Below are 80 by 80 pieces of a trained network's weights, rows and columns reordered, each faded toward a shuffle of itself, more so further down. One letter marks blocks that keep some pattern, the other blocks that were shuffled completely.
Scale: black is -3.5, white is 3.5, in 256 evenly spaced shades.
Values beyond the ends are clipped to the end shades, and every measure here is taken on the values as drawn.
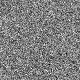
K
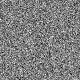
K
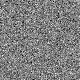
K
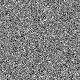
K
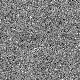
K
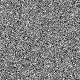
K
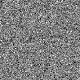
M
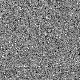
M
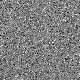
K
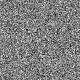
M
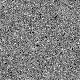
K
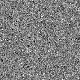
M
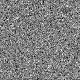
M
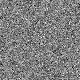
K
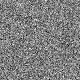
K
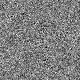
K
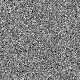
K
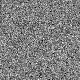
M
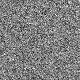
K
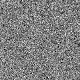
K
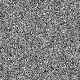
K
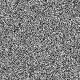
K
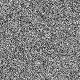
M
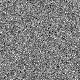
M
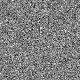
M
